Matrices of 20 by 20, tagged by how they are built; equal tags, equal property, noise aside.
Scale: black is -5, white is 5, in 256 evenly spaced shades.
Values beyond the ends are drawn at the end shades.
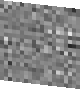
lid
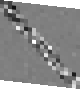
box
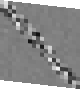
box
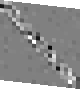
box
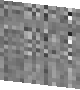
lid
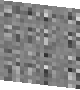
lid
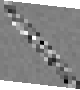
box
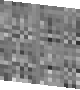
lid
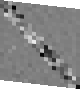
box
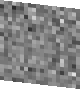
lid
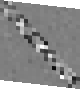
box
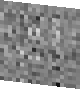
lid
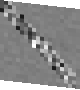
box
